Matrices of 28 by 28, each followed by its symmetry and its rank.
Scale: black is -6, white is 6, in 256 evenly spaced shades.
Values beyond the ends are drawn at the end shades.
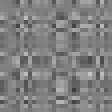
antisymmetric, rank two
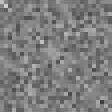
symmetric, full rank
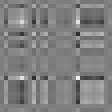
symmetric, rank one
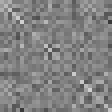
symmetric, rank five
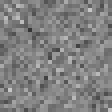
symmetric, full rank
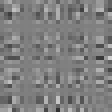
antisymmetric, rank two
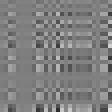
neither, rank one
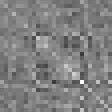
symmetric, rank five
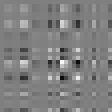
symmetric, rank one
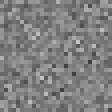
symmetric, full rank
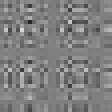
antisymmetric, rank two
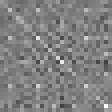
symmetric, rank five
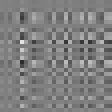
neither, rank one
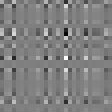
neither, rank one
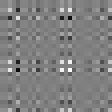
symmetric, rank one
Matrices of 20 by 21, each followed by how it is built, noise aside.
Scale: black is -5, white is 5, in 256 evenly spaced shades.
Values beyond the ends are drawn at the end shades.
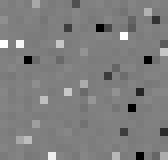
sparse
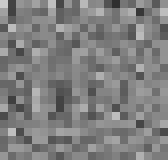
low rank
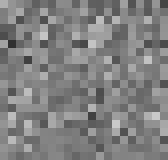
low rank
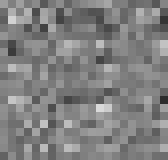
low rank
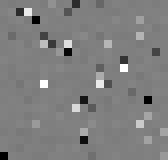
sparse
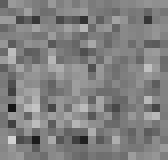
low rank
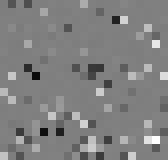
sparse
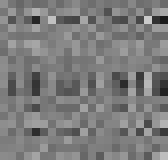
low rank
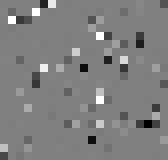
sparse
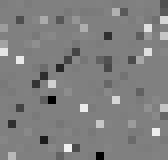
sparse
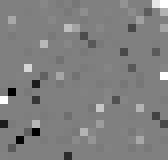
sparse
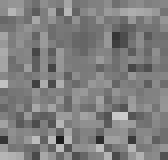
low rank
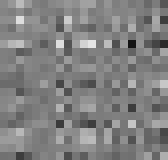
low rank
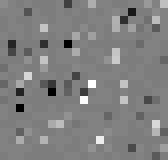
sparse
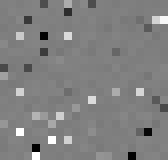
sparse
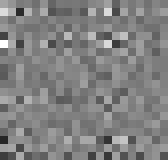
low rank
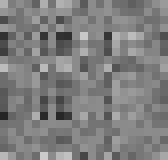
low rank
